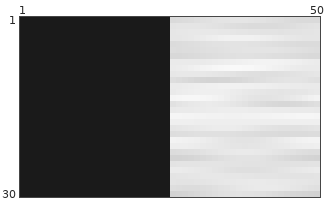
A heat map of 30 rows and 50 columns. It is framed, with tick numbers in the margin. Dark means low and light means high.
It is made of 1 by 2 panels. Panel 1,1: very low, flat. Panel 1,2: very high, streaked across, faint in contrast.
